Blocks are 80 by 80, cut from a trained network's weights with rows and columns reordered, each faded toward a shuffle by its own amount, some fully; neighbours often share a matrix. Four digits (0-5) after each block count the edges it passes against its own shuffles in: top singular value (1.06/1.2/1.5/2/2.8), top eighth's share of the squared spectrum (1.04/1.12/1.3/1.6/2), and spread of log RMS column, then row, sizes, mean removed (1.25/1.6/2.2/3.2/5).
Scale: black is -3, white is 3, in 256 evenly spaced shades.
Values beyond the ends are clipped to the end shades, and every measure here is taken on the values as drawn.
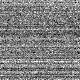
4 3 1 2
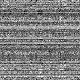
5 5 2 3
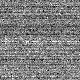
4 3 0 2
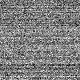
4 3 0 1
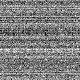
4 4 1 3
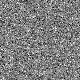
1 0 0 0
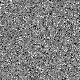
2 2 0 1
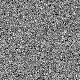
0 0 0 0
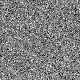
1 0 0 0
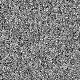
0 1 0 0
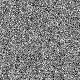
0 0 0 0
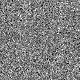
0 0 0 0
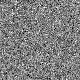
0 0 0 0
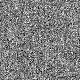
2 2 0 0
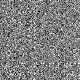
2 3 1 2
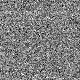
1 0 0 0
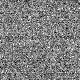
2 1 0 0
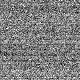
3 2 0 0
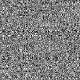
3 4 2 2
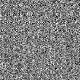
3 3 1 2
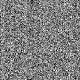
3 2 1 1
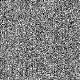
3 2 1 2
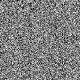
3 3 0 1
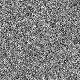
2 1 0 0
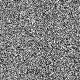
2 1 0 0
